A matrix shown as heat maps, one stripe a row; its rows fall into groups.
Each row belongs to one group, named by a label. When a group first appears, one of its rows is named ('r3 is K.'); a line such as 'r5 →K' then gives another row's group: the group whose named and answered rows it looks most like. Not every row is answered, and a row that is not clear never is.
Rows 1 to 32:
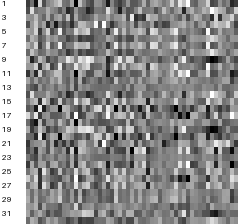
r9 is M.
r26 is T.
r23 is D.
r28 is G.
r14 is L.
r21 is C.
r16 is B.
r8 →L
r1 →D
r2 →L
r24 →D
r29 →G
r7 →G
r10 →G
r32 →L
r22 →D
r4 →C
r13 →D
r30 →T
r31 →M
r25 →G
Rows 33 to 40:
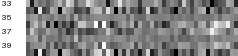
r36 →C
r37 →L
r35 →T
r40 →B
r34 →B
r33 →M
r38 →T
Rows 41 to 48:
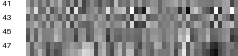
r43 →D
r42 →T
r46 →D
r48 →M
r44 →T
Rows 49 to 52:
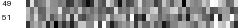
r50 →G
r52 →C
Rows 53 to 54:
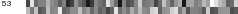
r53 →L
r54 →G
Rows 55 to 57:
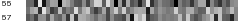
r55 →B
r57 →D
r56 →G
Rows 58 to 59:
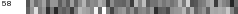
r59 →C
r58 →D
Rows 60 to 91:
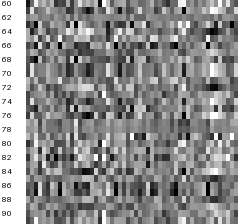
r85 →M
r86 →B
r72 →M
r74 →L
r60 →C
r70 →L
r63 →D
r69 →L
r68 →D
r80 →C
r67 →L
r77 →T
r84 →L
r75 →D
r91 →C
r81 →G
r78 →T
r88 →M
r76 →L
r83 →G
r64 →M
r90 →C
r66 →B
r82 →C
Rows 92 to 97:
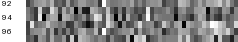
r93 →B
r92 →C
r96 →C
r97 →D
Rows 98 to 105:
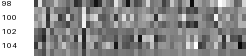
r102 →D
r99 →T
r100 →G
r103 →D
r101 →T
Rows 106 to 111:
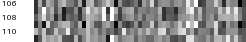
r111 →C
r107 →C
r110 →G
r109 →D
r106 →D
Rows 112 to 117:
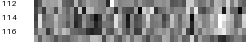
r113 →D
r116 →L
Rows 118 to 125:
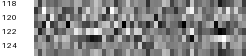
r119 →C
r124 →T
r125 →M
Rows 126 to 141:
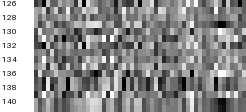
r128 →G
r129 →M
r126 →D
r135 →G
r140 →M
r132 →D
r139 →C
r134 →C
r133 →G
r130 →L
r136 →L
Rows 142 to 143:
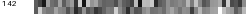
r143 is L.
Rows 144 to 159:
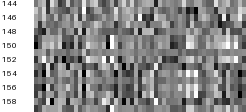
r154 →D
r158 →B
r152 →C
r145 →T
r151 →T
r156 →D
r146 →T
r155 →D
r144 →G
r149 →C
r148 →D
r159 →C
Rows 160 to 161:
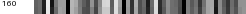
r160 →B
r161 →B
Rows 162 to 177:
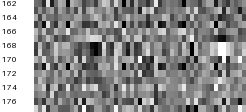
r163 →D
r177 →T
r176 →D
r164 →M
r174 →G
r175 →G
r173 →L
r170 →T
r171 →B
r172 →T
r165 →B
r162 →B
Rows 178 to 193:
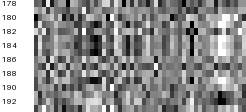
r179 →T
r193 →C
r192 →M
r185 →L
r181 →L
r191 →M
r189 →L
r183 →L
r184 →L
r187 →B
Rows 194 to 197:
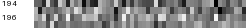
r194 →B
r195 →M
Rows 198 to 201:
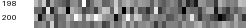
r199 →B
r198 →T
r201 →G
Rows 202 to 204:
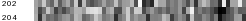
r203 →M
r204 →M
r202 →T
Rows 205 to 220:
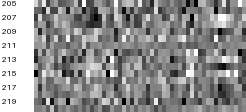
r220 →G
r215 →C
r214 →M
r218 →M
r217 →M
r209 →M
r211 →T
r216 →G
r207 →L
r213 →C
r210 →G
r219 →B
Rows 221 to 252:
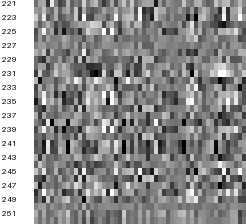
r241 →B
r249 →D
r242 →B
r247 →M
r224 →M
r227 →T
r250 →T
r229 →D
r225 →C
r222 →T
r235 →C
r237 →M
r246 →D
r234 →C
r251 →G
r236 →D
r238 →B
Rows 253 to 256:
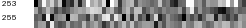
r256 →G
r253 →C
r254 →M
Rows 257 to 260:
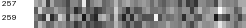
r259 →B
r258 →L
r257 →T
